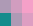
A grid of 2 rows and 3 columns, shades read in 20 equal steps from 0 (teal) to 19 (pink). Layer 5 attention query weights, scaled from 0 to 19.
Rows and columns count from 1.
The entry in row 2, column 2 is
13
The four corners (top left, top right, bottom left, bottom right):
13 19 0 17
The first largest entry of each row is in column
3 3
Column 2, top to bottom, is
16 13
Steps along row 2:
up up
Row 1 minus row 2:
13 3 2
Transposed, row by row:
13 0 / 16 13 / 19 17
